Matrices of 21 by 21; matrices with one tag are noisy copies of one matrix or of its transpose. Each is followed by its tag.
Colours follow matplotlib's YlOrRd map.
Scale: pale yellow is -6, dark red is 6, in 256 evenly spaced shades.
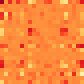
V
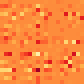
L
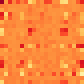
V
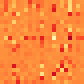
L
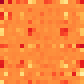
V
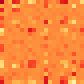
V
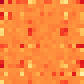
V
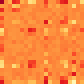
V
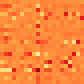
L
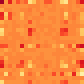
V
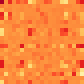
V
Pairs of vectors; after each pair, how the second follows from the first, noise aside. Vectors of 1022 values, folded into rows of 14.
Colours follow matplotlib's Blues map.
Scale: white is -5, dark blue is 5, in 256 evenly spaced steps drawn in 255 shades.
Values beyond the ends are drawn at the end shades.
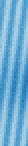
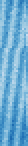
wrapped around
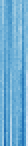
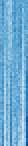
negated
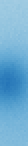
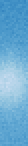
negated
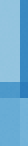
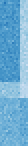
negated
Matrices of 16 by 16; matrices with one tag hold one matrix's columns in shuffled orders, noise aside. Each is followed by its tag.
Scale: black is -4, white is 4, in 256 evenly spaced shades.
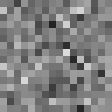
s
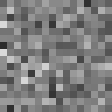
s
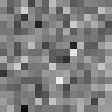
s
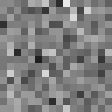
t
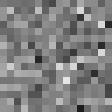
s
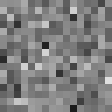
s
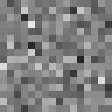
s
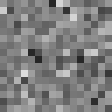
t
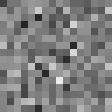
s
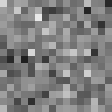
t
